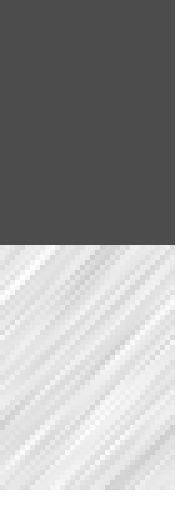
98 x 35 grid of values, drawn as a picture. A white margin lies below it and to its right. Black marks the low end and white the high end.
The table splits into 2 rows of 1 panel. Panel 1,1: low, flat. Panel 2,1: very high, slanting up to the right, faint in contrast.
